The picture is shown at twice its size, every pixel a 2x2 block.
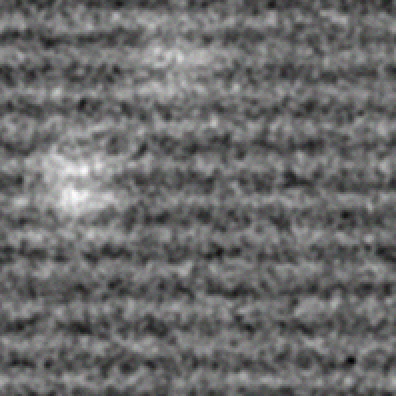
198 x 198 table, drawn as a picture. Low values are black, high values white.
Lone odd cells: none. Stripes: horizontal, repeating 11 times. Ninth with the highest average: middle left. Bumps: two.
